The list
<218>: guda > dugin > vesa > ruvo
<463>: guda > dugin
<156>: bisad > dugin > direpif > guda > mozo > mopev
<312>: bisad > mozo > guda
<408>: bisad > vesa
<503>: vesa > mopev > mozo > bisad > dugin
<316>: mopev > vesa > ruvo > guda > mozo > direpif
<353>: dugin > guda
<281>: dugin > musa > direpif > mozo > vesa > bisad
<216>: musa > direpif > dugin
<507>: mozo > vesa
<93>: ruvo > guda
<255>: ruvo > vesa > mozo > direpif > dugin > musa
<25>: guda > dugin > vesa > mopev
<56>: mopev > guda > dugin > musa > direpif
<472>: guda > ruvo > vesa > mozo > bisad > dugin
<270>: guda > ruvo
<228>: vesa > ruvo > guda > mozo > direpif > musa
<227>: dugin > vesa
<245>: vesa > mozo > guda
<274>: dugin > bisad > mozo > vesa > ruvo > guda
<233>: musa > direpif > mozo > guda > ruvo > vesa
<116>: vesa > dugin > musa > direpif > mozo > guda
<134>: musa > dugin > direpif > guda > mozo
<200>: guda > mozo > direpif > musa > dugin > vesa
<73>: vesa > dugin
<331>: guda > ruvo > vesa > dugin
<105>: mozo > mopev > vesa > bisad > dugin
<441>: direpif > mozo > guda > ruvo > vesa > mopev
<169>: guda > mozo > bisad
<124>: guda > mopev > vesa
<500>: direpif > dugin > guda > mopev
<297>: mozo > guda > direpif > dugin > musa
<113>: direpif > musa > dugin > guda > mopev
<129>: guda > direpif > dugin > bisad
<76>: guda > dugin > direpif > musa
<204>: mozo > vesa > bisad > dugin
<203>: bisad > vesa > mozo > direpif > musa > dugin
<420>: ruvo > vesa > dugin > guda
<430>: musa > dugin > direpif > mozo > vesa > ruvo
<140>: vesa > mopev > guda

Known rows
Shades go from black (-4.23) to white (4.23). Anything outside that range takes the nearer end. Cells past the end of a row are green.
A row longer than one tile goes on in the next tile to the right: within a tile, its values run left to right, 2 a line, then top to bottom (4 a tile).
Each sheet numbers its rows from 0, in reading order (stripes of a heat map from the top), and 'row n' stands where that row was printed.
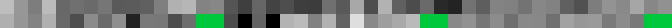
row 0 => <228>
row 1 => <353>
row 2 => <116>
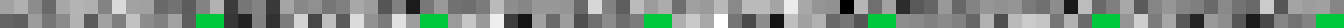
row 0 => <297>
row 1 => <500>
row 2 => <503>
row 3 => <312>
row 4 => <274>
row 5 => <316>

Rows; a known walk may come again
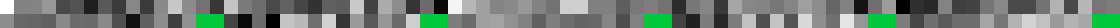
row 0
<331>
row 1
<463>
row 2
<169>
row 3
<500>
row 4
<227>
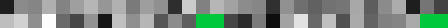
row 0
<203>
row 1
<76>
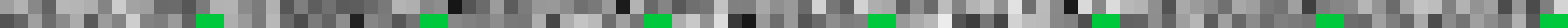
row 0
<297>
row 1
<228>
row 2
<274>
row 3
<503>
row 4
<204>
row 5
<200>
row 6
<441>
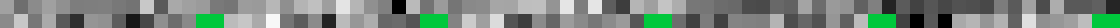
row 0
<316>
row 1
<312>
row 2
<105>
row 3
<25>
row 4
<353>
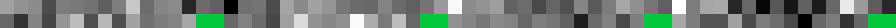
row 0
<129>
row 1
<281>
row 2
<472>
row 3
<93>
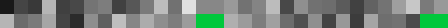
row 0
<73>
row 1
<255>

